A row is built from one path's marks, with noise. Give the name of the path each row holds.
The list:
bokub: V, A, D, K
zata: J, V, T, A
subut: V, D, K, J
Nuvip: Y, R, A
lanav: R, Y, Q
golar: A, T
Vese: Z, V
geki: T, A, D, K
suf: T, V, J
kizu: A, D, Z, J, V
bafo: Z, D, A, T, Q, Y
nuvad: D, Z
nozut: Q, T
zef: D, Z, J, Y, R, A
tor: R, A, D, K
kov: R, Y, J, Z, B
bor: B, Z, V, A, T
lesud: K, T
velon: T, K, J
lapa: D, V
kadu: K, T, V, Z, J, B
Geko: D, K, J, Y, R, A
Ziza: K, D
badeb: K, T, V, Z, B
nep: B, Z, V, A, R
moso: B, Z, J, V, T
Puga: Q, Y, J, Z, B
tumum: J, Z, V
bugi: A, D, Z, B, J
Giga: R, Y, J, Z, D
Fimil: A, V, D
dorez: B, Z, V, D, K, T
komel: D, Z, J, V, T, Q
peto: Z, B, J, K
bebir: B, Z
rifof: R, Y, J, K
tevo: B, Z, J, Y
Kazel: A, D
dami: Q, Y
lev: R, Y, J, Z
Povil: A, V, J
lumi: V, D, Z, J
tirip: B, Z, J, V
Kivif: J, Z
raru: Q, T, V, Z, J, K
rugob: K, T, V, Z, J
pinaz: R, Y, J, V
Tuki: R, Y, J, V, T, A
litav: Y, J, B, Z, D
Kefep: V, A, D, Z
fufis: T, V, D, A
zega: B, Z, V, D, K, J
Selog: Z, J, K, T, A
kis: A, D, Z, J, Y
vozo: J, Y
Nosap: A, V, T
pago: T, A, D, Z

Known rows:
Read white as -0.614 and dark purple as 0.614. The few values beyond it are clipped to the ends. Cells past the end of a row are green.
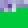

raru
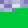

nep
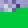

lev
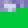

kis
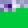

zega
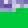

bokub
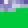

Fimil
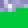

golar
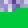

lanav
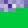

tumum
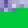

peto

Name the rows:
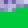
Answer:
Puga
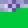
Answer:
pinaz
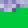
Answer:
kov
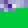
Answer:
tirip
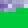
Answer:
lesud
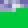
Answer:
Kefep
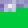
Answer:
Selog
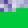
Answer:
moso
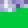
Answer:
Tuki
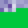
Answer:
rugob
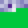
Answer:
komel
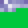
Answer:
Kazel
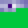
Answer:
lumi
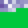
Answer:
geki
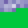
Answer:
Kivif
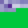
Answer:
lapa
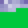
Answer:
Nosap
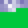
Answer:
pago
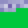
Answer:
suf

